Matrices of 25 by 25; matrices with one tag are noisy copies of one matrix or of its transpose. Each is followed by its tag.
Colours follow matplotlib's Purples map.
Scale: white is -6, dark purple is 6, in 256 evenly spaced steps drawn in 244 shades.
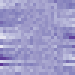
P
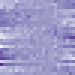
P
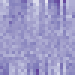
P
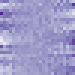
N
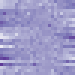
P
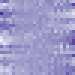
N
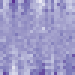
N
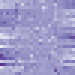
P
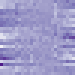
P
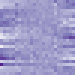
P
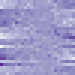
P
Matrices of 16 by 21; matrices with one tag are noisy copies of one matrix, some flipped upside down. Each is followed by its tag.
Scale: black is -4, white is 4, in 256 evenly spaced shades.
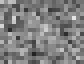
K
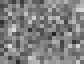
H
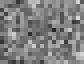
H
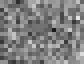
H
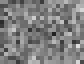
H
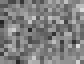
H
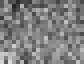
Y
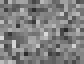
K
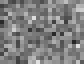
H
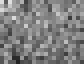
Y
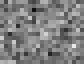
K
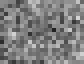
H
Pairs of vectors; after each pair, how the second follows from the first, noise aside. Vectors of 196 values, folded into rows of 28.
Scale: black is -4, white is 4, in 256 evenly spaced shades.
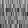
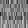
reversed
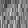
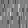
partly zeroed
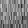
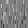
partly zeroed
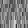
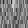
reversed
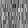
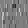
partly zeroed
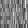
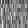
reversed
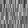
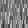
reversed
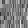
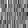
reversed
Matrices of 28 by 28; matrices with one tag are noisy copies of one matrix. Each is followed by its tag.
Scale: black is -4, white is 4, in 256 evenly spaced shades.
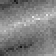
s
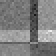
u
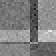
u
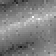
s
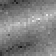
s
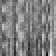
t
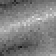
s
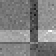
u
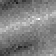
s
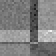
u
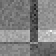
u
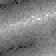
s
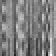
t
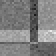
u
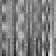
t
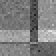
u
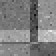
u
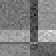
u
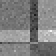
u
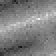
s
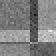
u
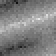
s
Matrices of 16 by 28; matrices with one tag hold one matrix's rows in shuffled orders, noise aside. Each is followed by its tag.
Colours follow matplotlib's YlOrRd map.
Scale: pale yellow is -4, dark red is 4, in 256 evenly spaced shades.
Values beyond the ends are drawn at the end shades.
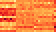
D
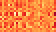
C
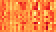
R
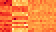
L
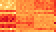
D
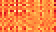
C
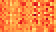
R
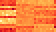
D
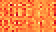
C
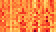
R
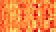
R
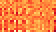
C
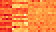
L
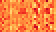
R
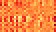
C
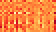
C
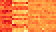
L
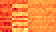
L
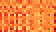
C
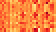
R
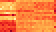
D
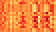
R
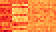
L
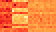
L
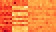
L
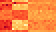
L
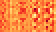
R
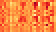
R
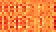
C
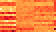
D
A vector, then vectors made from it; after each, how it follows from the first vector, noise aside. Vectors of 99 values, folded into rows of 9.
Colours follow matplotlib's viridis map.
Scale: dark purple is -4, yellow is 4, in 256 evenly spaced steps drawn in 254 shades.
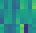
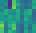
reversed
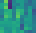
wrapped around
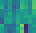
copied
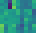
reversed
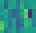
wrapped around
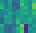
copied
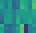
copied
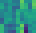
copied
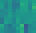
shrunk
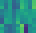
copied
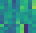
copied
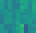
shrunk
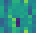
wrapped around
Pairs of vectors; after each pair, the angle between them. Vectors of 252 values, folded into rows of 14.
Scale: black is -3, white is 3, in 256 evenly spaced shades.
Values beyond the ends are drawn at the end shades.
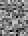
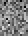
orthogonal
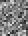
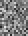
orthogonal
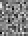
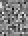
nearly parallel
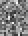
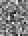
nearly parallel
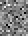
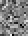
partly aligned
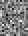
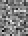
partly aligned
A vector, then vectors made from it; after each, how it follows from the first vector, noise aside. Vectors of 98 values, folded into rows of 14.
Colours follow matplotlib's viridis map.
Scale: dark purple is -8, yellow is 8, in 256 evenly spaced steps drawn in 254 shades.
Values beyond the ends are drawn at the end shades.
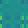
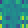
scaled up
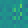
wrapped around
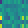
scaled up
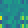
scaled up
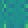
wrapped around
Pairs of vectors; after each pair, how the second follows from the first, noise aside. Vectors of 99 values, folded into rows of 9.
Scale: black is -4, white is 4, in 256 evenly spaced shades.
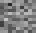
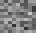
reversed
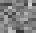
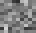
reversed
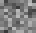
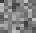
wrapped around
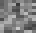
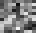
scaled up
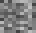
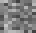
reversed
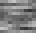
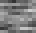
negated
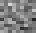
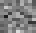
wrapped around
